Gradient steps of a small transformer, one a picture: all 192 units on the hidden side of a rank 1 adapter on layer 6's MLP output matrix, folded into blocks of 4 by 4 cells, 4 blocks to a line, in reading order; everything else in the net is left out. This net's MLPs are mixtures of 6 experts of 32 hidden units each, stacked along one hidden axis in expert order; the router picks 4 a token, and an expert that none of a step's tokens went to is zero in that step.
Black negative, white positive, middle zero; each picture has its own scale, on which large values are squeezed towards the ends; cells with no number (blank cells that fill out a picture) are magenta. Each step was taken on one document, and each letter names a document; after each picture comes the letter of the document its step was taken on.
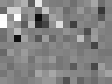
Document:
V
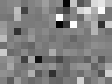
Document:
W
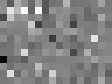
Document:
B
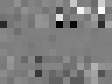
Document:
W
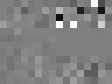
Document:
W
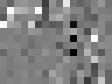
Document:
B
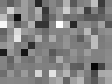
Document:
V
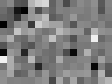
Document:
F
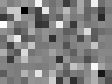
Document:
V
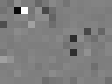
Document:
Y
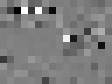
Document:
Y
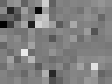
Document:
F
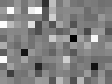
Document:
B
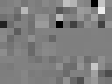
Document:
W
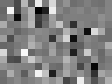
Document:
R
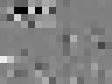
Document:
Y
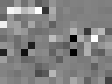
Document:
B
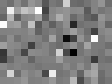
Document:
B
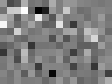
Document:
F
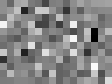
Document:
F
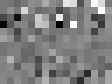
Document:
W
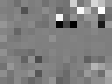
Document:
W
